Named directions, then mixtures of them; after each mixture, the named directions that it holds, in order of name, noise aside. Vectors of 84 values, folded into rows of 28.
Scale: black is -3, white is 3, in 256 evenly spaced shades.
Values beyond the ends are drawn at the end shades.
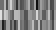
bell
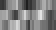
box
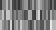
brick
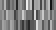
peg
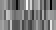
box, brick, peg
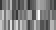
box, brick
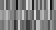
bell, peg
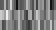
bell, brick, peg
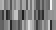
box, brick, peg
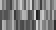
bell, brick, peg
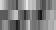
box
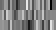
brick, peg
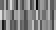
bell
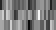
box, brick, peg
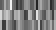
bell, brick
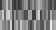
brick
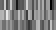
bell, brick, peg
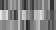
bell, box, peg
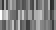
bell, box, peg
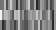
bell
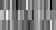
bell, brick, peg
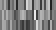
peg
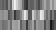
box, brick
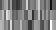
brick, peg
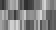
box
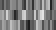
box, peg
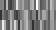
bell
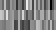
bell, peg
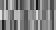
bell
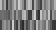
brick, peg
